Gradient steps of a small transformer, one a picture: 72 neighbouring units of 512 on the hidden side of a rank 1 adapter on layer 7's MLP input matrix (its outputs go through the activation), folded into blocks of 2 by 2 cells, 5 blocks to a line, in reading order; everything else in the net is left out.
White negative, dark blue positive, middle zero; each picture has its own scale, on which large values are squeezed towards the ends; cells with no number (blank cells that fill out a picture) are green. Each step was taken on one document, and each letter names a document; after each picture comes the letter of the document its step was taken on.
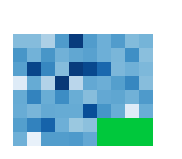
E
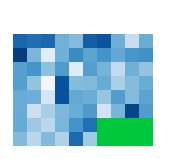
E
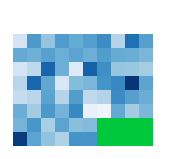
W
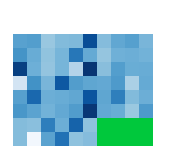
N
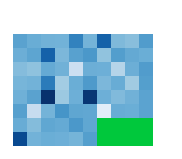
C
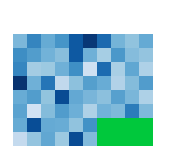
E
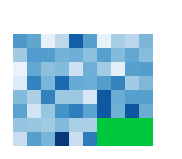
W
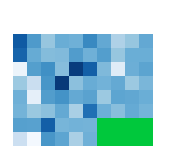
N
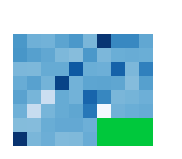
C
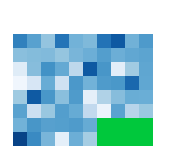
W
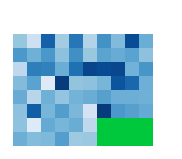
E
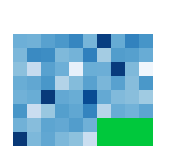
C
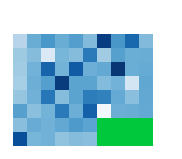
C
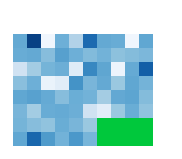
E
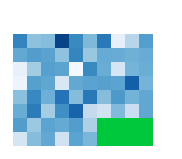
W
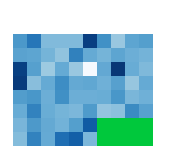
N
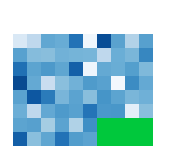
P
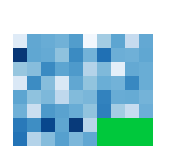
P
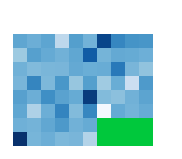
C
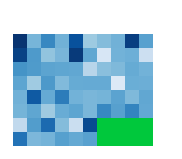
P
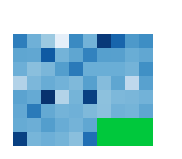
C
